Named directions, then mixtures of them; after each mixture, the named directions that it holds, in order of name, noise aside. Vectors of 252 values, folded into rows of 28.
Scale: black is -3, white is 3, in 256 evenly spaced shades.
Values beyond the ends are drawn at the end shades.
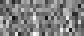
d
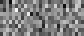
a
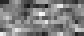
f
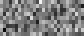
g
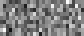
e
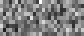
g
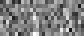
d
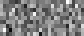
e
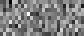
a, g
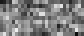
a, f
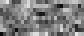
d, f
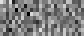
a, e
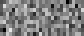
e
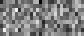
a, g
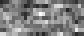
f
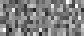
e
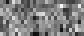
d, f
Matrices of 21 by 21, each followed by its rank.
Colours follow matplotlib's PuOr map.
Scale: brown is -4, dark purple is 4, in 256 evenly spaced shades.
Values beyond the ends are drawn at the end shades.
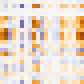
two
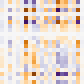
two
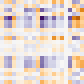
two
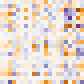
three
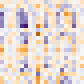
three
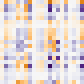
two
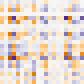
two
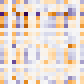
two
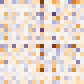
three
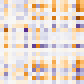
two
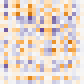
three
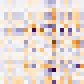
three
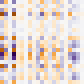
two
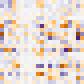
three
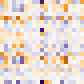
three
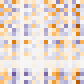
two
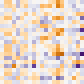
three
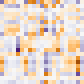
three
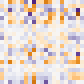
three
